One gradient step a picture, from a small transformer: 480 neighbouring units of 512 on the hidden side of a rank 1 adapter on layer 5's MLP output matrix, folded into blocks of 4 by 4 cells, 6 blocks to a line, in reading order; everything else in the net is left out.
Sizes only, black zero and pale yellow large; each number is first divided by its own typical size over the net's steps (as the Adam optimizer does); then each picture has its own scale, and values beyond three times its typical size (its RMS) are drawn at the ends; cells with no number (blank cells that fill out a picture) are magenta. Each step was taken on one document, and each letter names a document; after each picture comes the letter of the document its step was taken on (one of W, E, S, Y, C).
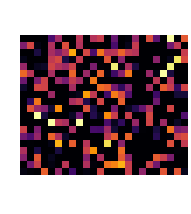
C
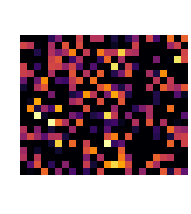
C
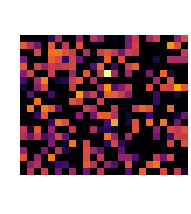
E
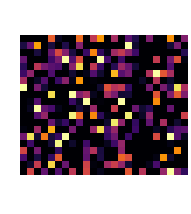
C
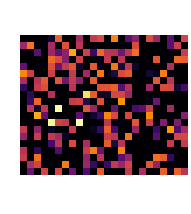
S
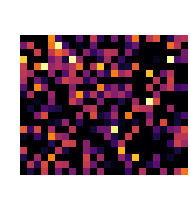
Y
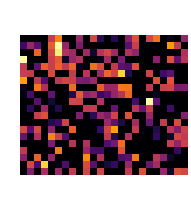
Y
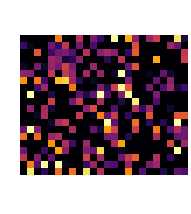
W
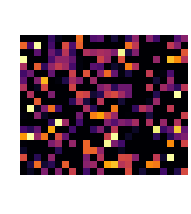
E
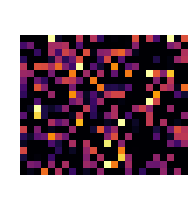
S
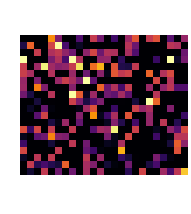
Y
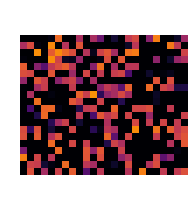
W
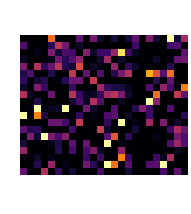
S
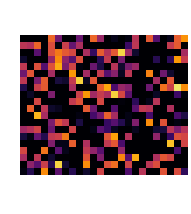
E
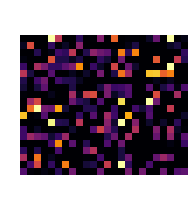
S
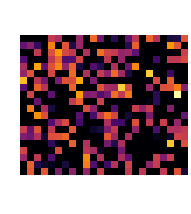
E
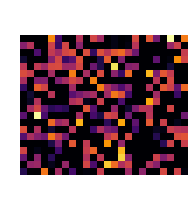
S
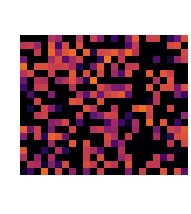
E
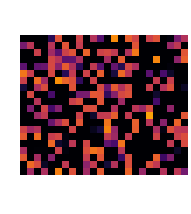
Y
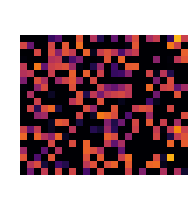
E
